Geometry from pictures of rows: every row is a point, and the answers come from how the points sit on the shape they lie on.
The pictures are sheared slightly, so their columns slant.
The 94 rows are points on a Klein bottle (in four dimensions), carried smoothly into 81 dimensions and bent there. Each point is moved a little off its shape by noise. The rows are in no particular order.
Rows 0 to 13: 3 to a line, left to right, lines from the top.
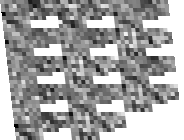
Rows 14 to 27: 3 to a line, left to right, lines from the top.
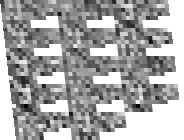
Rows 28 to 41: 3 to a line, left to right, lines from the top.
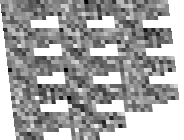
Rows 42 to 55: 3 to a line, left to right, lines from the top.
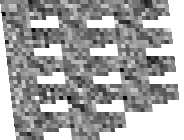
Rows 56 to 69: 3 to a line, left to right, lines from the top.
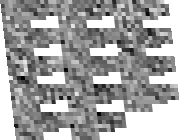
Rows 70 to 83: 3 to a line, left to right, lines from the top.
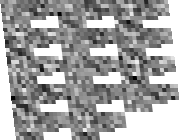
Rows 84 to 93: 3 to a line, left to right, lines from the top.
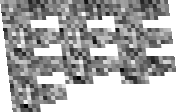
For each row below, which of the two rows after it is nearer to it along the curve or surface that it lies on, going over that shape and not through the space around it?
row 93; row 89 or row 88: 88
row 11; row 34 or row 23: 23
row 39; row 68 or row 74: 74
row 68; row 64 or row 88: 64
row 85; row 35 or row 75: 35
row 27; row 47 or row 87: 47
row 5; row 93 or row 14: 93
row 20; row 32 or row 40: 32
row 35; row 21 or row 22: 22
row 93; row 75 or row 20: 75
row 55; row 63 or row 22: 22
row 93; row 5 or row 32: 5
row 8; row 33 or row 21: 33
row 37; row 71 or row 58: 71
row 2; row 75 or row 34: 34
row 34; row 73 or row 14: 73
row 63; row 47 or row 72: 72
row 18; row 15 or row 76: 76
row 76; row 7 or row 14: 7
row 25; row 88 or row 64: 88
